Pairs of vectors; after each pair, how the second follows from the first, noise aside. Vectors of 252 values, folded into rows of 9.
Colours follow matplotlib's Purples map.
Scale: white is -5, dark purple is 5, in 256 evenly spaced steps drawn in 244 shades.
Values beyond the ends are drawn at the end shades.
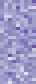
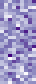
scaled up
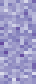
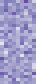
negated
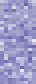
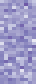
copied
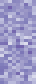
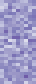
reversed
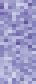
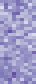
negated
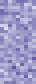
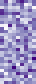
scaled up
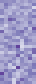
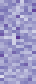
reversed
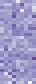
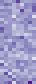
negated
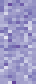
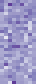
copied
